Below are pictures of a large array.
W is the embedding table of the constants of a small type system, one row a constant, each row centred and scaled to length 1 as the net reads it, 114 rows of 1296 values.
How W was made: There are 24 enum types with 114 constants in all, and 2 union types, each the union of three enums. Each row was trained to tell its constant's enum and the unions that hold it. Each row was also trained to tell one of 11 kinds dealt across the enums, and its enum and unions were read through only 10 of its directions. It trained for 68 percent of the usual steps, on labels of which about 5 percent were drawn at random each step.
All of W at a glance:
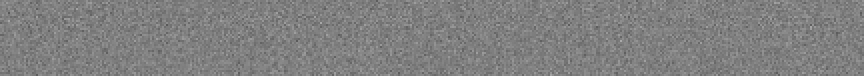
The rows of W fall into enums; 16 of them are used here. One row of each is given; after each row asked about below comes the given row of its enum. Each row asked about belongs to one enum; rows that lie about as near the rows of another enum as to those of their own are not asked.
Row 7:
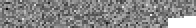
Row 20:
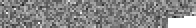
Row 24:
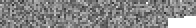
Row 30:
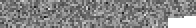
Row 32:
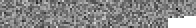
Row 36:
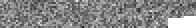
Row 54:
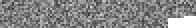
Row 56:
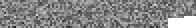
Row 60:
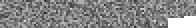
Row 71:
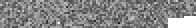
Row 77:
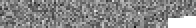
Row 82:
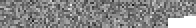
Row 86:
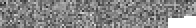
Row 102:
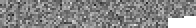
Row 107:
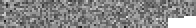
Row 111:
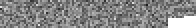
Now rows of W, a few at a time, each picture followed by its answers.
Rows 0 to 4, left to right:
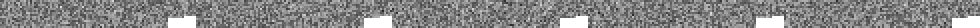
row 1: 77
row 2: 77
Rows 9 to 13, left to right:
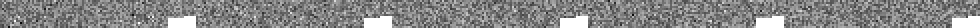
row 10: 102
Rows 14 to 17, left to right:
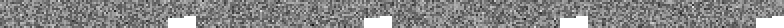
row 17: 60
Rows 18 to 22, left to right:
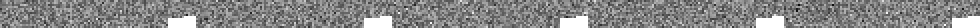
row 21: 7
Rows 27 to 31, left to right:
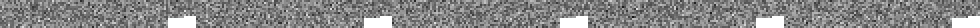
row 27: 36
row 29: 36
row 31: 36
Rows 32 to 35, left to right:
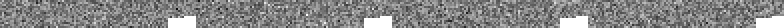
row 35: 82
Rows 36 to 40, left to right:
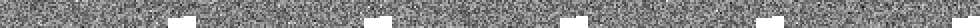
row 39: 54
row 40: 102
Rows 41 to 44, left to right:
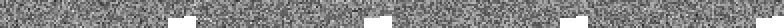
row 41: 102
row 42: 54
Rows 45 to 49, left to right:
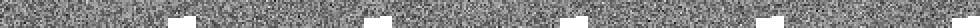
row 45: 77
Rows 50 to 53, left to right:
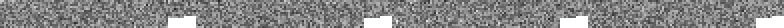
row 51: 82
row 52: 32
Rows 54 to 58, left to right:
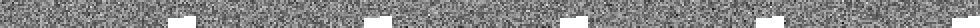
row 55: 102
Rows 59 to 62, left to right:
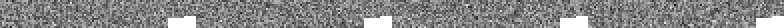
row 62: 86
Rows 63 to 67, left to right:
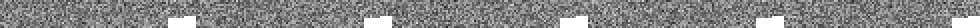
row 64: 107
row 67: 102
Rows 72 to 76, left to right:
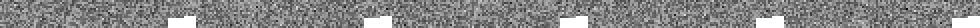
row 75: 32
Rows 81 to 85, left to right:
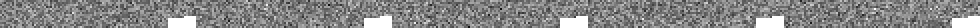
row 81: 32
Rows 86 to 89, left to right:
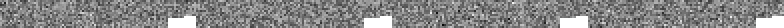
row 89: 7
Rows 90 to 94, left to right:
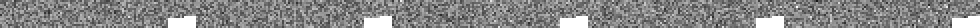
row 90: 82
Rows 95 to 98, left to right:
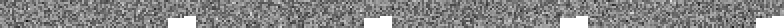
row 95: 82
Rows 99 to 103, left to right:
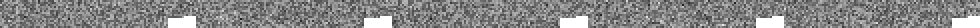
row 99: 86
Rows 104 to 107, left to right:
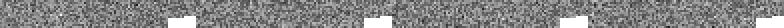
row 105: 107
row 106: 77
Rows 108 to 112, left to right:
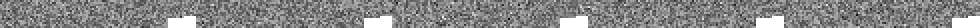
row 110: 86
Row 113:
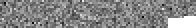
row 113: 77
